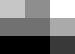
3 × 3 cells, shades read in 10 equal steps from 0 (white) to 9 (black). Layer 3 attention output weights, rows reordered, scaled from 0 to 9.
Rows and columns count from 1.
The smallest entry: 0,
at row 1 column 3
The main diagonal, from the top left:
2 5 7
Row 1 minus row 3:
-7 -5 -7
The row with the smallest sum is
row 1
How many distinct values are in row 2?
2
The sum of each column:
16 18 10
